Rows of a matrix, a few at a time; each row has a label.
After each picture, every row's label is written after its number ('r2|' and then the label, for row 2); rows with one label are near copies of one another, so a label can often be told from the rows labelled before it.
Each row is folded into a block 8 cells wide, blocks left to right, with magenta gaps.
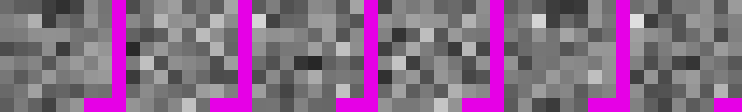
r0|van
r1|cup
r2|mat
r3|cup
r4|van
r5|mat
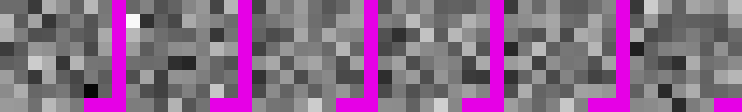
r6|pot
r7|mat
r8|cup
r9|cup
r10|cup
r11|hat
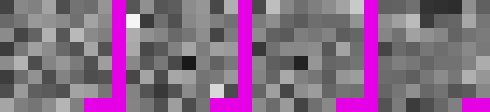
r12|cup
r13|mat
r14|hat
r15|van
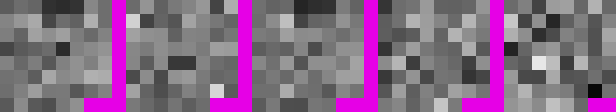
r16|van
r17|mat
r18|van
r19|cup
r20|pot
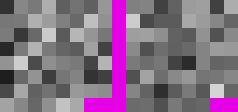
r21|cup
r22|mat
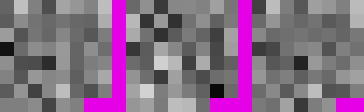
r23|hat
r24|pot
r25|hat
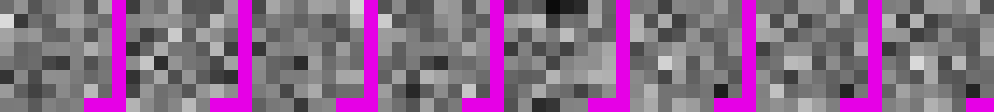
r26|mat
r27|cup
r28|hat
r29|mat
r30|van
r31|pot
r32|pot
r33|pot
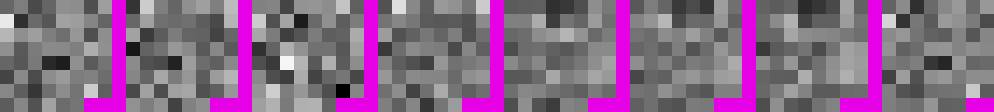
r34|mat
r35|hat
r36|pot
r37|hat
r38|van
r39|van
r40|van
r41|mat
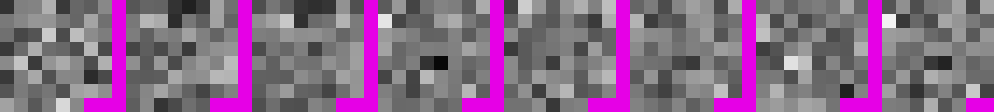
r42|cup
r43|van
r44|van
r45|mat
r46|hat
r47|mat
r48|pot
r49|mat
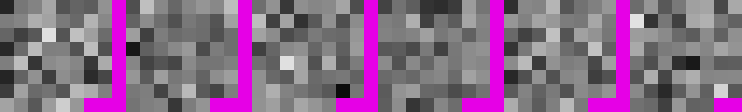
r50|cup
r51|hat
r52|pot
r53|van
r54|cup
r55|mat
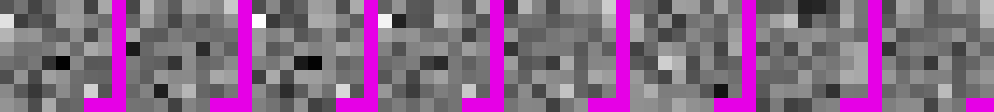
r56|mat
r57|hat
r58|mat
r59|mat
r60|hat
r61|pot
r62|van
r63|hat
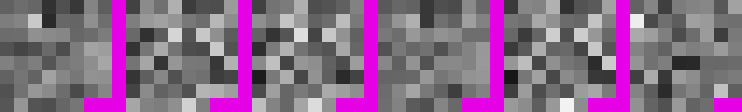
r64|van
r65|cup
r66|cup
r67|van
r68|cup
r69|mat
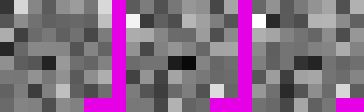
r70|hat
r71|mat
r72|mat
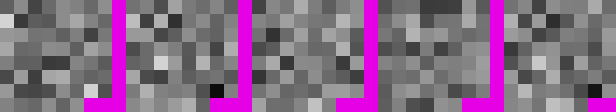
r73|mat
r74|pot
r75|cup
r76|van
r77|pot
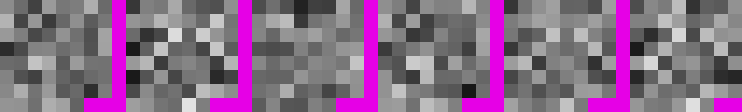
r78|pot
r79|cup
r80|van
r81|pot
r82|cup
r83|cup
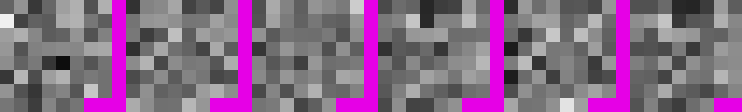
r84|mat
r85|cup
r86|hat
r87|van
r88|cup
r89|van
